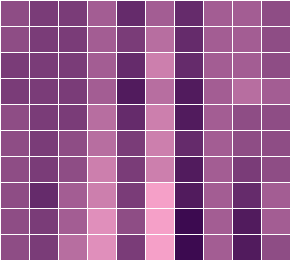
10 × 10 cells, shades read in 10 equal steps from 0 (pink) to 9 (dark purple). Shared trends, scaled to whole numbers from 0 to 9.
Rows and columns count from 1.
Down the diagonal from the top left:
5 6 6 4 7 2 8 4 8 5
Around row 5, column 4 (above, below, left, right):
4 3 6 7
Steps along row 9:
up down down up down up down up down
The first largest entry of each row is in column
5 7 5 5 7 7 7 7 7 7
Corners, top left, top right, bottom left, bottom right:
5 5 5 5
